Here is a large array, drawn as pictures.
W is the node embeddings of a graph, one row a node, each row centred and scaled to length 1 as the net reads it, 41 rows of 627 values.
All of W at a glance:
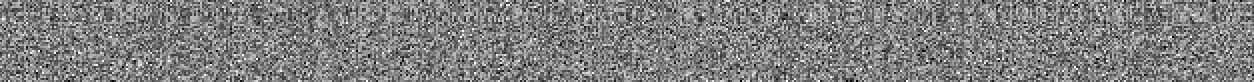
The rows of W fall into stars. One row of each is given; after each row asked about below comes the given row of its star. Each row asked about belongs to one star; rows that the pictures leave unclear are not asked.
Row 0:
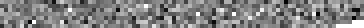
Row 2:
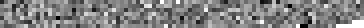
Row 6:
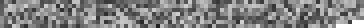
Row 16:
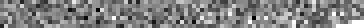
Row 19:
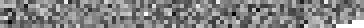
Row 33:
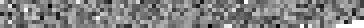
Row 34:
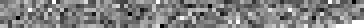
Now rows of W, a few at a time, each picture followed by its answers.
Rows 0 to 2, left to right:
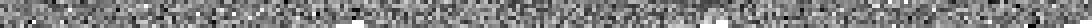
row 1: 19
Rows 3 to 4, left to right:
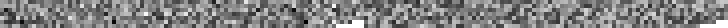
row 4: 0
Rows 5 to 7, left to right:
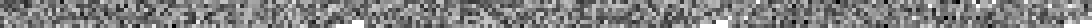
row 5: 0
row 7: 6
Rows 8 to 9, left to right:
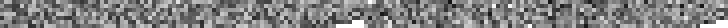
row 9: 2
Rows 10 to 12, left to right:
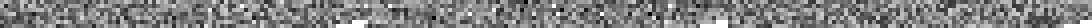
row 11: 19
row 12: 16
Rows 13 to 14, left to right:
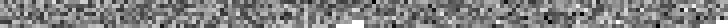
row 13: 34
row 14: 0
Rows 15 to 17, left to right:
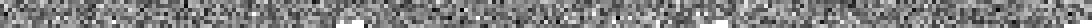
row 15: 19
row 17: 6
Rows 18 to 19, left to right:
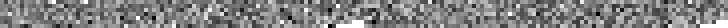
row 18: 34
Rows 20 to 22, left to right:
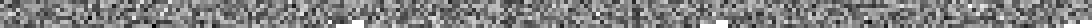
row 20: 2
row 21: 33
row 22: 6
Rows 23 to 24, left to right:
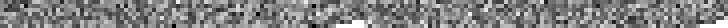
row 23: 2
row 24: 2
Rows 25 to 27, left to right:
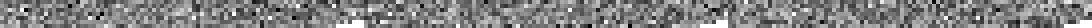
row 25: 33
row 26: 6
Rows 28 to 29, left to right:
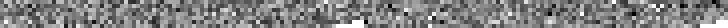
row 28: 16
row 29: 19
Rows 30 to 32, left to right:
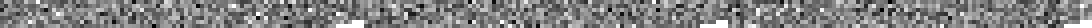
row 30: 16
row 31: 2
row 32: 0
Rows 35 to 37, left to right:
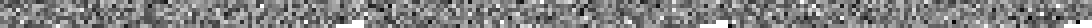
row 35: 0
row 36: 2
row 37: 16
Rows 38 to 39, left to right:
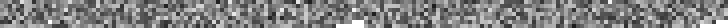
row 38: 34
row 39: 33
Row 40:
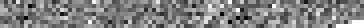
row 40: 34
